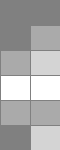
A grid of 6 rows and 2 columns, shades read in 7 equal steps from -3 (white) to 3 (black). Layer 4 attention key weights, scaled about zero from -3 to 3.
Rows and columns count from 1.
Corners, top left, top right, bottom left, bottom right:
0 0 0 -2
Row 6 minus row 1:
0 -2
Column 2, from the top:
0 -1 -2 -3 -1 -2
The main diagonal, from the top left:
0 -1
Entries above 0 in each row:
0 0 0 0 0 0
